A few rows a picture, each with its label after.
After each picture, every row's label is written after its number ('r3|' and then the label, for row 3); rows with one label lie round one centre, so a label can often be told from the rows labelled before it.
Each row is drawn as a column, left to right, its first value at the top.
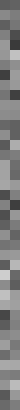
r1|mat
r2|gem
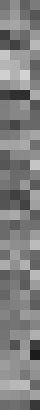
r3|gem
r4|gem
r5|gem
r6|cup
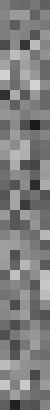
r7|gem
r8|cup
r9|gem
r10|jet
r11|mat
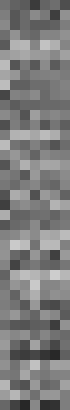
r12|gem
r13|cup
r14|cup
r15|mat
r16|cup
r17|cup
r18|mat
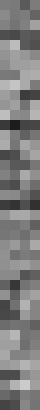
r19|jet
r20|jet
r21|gem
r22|gem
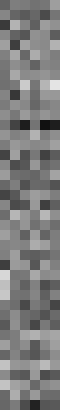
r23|mat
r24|gem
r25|jet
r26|cup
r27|jet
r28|jet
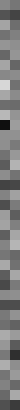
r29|jet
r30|cup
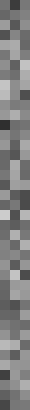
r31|jet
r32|mat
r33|gem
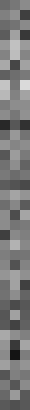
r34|jet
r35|cup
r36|jet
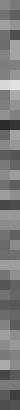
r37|jet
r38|jet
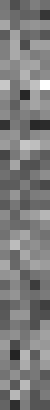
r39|jet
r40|cup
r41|gem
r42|jet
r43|jet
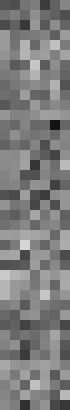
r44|mat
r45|mat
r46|cup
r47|gem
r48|mat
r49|jet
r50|cup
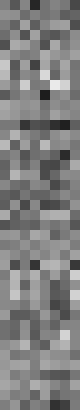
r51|gem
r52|mat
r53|jet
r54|mat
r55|gem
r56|jet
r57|jet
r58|mat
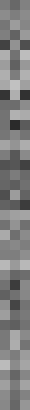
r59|gem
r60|jet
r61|gem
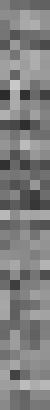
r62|gem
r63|jet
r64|gem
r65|gem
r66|gem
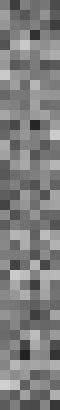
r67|gem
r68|mat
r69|cup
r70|jet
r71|mat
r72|cup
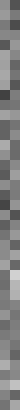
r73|gem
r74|mat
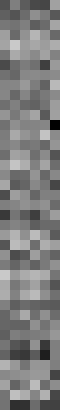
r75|mat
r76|cup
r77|cup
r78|mat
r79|cup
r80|jet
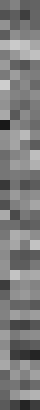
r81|jet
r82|cup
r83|cup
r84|cup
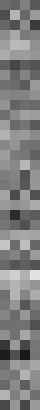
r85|cup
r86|mat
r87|cup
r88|mat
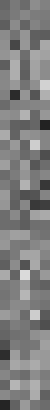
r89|cup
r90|gem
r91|mat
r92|gem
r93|jet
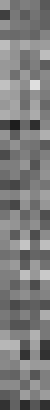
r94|jet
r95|jet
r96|cup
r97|jet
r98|cup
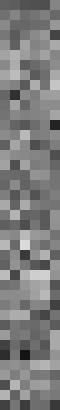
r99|cup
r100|gem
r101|cup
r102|mat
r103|mat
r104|jet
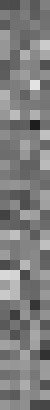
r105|mat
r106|mat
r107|gem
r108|jet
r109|cup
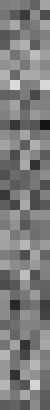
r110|gem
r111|jet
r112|cup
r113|gem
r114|jet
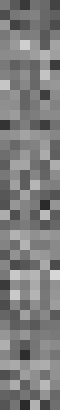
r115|jet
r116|mat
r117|cup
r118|mat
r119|gem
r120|mat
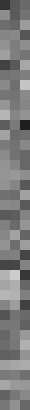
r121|mat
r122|mat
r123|jet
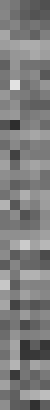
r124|mat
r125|jet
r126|cup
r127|cup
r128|cup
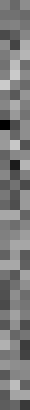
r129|jet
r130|gem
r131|cup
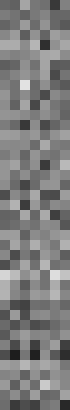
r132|mat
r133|cup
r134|jet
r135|cup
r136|gem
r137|mat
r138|cup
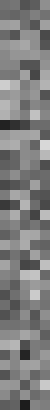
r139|jet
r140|jet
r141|cup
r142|mat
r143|gem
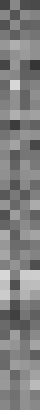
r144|mat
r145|jet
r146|mat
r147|mat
